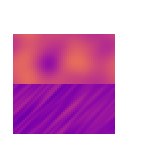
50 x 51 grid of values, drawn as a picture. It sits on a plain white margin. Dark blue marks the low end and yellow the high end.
The table splits into 2 rows of 1 panel. Panel 1,1: middling, smooth. Panel 2,1: low, slanting up to the right, faint in contrast.
